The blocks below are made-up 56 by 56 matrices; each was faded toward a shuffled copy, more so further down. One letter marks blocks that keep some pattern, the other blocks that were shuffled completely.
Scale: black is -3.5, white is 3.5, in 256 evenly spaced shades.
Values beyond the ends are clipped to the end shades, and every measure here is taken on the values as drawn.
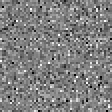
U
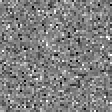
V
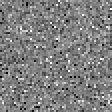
V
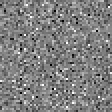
U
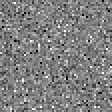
V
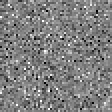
U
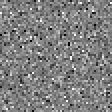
V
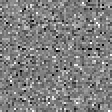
U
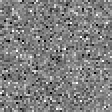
U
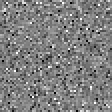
V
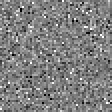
V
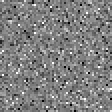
V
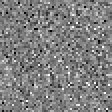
U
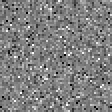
V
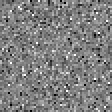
V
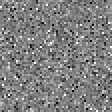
V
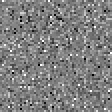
U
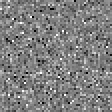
U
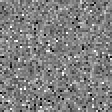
V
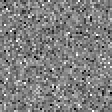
V
